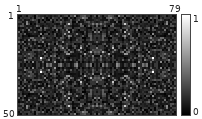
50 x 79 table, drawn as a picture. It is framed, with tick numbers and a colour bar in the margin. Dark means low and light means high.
The grain is fine, like static. The values are skewed, with a long tail toward high values. No regular stripes run through it. Overall the values sit about 20% of the way up the scale. No seam splits the table. No single row or column stands out from its neighbours. Its left and right halves mirror each other, and so do its top and bottom.
